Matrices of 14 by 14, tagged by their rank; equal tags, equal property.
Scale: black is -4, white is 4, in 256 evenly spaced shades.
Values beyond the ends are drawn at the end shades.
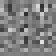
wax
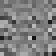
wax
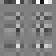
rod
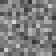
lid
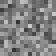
lid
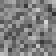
lid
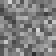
lid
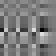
rod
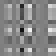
rod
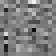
wax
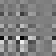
rod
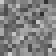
lid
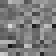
wax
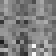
wax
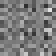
wax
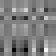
rod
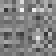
wax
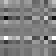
rod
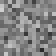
lid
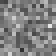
lid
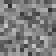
lid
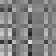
rod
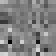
wax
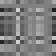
rod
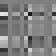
rod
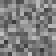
lid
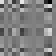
rod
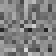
wax
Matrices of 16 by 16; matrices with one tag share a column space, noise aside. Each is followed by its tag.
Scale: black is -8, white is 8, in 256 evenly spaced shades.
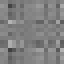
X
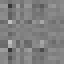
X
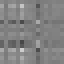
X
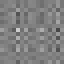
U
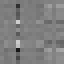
X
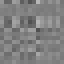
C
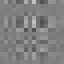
C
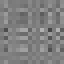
U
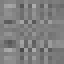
X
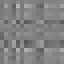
X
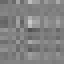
C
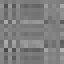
X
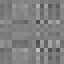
X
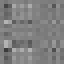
X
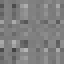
X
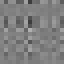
C
